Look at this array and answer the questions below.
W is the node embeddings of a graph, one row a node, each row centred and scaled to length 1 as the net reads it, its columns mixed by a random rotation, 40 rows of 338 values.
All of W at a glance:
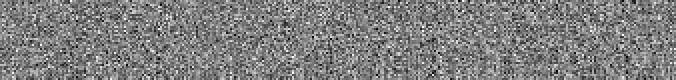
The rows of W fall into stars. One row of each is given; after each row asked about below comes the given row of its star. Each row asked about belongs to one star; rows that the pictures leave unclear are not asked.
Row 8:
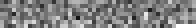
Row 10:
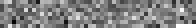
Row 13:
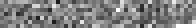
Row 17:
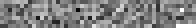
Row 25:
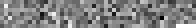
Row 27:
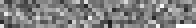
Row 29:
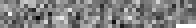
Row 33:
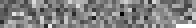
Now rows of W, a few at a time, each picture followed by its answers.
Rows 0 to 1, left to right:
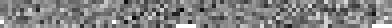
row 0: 8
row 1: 8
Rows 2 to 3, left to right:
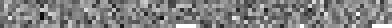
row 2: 25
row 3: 27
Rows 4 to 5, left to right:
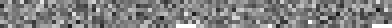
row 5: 27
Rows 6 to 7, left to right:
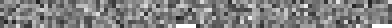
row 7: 25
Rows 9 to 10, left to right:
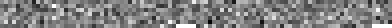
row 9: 8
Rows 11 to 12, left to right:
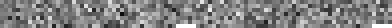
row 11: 33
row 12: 17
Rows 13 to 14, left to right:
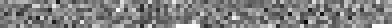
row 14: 27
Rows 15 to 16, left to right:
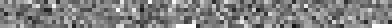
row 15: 13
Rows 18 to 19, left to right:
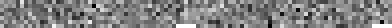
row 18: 8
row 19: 25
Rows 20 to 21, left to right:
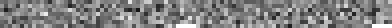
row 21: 8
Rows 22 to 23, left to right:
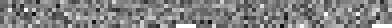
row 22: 10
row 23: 17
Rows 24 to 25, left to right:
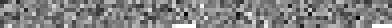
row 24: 13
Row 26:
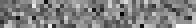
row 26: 33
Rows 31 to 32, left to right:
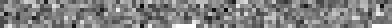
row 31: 13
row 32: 10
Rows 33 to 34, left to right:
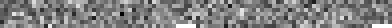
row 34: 17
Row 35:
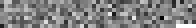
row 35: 25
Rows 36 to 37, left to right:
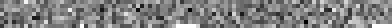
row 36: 29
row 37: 27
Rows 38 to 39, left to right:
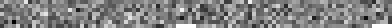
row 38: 17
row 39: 17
